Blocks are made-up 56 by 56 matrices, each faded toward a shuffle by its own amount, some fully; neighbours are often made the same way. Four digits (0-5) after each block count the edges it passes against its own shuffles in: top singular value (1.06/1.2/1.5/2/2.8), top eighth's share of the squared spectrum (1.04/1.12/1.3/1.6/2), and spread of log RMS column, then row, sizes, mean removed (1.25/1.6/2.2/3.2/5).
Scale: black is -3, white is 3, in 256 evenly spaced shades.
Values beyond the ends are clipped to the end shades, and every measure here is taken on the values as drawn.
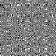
4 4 2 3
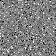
2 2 1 0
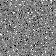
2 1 0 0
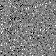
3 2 1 0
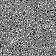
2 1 0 0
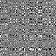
4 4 3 3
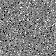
1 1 0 0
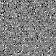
3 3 1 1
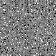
3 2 1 1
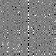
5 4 2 1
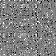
4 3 2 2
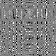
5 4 3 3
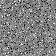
0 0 0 0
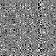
4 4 3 2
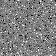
1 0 0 0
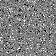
2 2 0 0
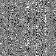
2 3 3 0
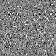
3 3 1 1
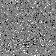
1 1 0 1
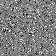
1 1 0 0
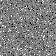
0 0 0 0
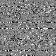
2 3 0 3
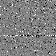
2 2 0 2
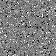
0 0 0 0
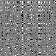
4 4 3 2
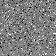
1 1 0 0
